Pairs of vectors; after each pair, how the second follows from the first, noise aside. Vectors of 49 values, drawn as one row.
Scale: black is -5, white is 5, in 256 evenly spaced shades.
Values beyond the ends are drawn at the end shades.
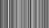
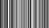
scaled up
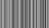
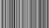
wrapped around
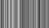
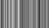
copied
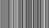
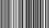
scaled up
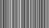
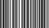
scaled up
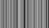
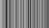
wrapped around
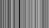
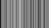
wrapped around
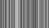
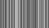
copied
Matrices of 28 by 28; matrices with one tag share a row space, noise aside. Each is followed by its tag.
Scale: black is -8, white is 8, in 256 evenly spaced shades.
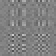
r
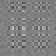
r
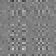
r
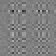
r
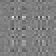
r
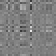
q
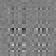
r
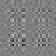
r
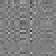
q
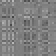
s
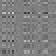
s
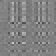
r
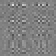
r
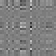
q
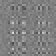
r
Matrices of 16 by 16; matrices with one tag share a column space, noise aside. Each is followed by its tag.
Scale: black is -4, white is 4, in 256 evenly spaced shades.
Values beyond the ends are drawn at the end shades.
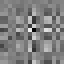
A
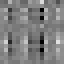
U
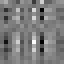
U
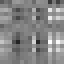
U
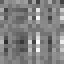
U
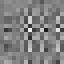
A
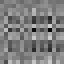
A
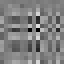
A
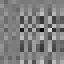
A
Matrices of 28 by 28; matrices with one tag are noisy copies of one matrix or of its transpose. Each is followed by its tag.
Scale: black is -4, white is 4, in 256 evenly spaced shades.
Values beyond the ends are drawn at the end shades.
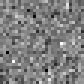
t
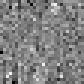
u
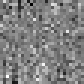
u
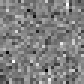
t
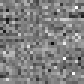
u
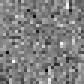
t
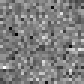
t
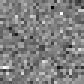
t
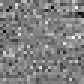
u
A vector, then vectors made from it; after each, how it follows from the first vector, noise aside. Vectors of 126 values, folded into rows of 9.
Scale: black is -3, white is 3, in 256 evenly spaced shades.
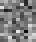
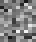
sign-scrambled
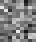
sign-scrambled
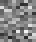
sign-scrambled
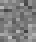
shrunk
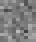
shrunk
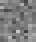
shrunk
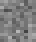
shrunk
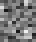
sign-scrambled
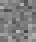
shrunk
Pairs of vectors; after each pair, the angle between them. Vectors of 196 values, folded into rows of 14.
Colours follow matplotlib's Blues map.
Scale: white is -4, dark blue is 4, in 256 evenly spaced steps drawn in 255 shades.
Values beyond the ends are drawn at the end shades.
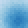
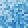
partly aligned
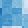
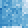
nearly parallel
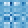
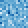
orthogonal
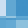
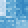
nearly parallel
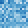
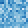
nearly parallel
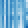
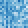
partly aligned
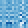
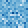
partly aligned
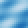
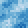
nearly parallel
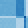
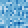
orthogonal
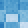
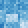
nearly parallel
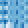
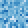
partly aligned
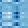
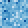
partly opposed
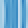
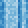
nearly opposite
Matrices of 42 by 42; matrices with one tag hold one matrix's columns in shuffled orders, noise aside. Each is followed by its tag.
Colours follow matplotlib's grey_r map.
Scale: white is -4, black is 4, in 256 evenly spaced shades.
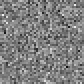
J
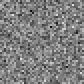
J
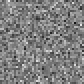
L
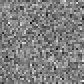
L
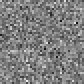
L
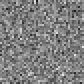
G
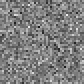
J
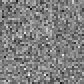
G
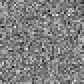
J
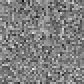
G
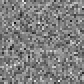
L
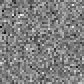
J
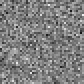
J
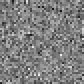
G
